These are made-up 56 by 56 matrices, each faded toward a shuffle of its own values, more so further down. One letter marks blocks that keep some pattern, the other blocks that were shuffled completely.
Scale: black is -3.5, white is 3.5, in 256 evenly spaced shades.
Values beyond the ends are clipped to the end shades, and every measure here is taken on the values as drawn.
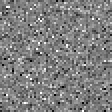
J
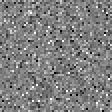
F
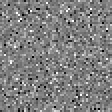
F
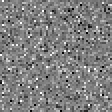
J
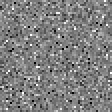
J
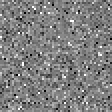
F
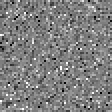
J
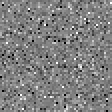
F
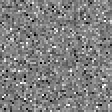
J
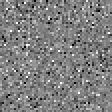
J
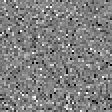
F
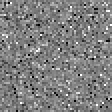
J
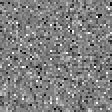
F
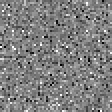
J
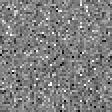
F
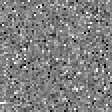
J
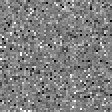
J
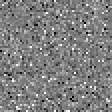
J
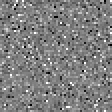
J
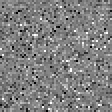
J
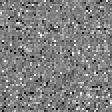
F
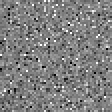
J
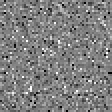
F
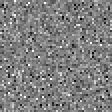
J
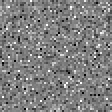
J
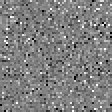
F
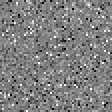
F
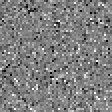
F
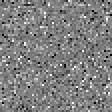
J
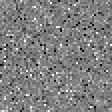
J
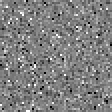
J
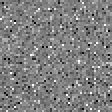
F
